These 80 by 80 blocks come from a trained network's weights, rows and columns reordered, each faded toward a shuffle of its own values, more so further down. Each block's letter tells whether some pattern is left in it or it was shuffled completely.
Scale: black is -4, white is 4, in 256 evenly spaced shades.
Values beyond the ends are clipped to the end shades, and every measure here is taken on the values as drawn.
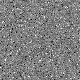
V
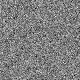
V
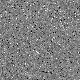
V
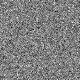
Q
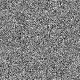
Q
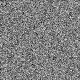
V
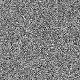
Q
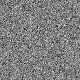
V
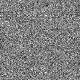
Q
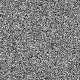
Q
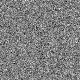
V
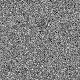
V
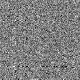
Q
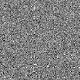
Q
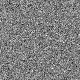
V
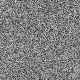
V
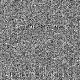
Q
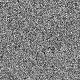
V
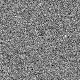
V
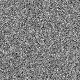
Q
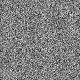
Q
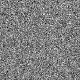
Q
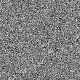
V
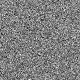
Q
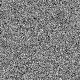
V
